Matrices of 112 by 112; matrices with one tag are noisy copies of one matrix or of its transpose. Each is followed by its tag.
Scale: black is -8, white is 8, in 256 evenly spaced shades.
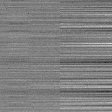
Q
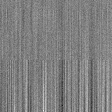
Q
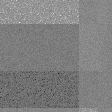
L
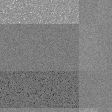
L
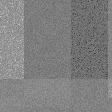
L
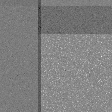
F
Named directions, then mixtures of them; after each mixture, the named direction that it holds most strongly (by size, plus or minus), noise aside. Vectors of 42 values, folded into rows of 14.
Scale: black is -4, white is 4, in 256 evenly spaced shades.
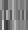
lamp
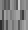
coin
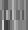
lamp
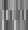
lamp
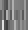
lamp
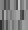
coin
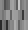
coin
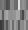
coin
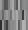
coin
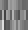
lamp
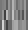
lamp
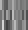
lamp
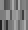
coin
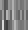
lamp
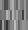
lamp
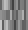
lamp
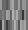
lamp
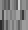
coin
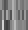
lamp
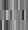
lamp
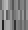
lamp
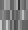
coin
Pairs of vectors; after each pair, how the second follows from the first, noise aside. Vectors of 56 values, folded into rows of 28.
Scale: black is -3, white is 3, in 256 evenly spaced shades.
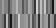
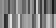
sign-scrambled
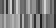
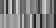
copied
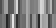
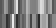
copied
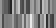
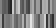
copied
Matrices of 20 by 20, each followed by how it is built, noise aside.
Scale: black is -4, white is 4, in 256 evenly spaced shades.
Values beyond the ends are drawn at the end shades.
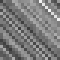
Toeplitz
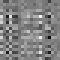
low rank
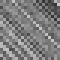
Toeplitz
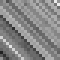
Toeplitz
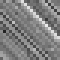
Toeplitz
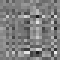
low rank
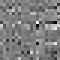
low rank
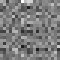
low rank
